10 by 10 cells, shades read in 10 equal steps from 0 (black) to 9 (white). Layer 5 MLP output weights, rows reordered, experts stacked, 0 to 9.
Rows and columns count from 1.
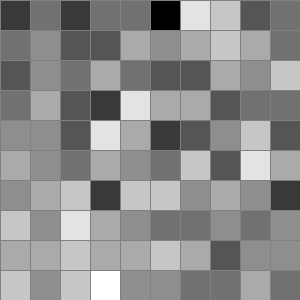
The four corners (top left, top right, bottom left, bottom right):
2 4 7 4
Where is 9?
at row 10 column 4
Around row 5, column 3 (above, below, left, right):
3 4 5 8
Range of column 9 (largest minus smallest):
5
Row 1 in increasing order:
0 2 2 3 4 4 4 4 7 8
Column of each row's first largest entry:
7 8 10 5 4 9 3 3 3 4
